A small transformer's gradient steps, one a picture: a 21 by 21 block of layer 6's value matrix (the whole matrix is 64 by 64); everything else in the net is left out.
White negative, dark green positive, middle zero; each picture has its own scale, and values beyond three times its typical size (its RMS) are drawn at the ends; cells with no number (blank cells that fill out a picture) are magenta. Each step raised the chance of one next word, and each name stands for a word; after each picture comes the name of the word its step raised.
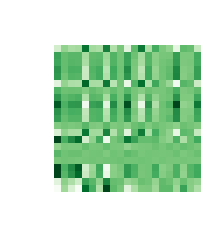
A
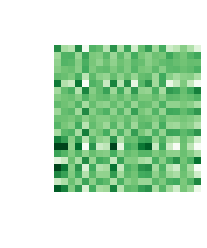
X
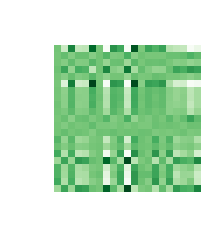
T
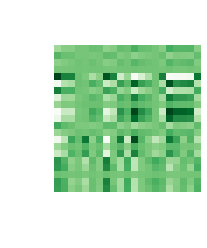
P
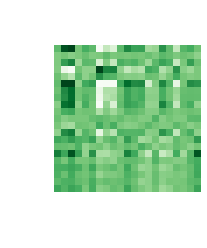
T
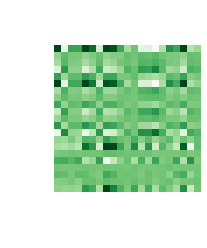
X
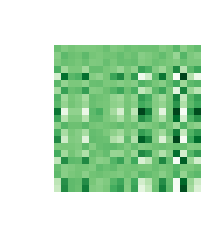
P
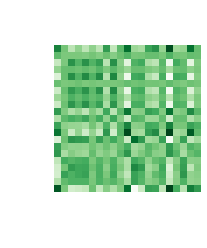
A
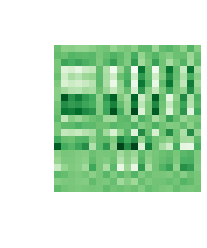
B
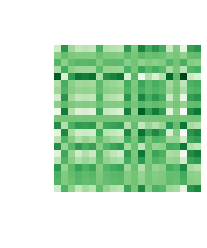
T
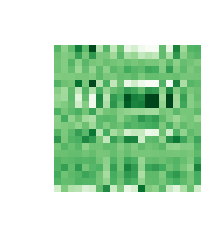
A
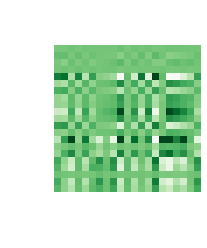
P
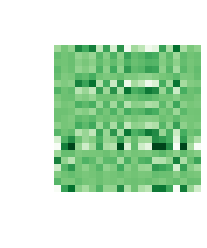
X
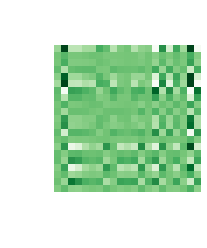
X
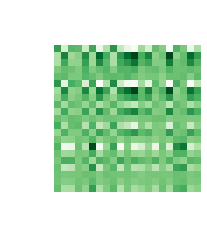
X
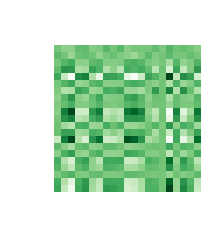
P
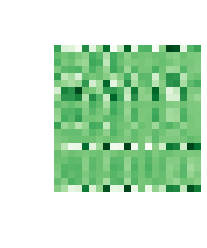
X
